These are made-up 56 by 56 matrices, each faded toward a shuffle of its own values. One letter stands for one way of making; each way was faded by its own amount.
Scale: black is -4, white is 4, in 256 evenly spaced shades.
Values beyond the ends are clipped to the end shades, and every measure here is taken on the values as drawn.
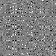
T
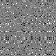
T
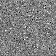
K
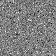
K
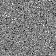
K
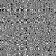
T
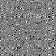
T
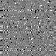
T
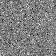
K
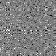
T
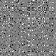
T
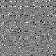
T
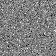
K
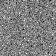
K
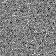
K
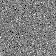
K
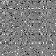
T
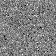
K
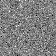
K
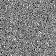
K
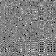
T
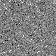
K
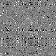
T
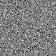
K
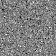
K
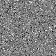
K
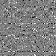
T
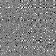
T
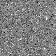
K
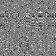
T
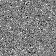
K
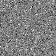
K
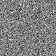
K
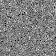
K
